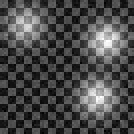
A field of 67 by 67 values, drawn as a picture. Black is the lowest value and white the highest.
Average level on the scale: 30%. Bumps: three. Odd rows or columns: none.
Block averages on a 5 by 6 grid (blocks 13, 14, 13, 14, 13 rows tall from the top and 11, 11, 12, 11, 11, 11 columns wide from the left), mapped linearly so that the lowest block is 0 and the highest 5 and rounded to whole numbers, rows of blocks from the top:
2 3 0 0 1 1 / 2 2 0 1 5 3 / 0 0 0 0 2 1 / 0 0 0 2 5 1 / 0 0 0 1 1 0
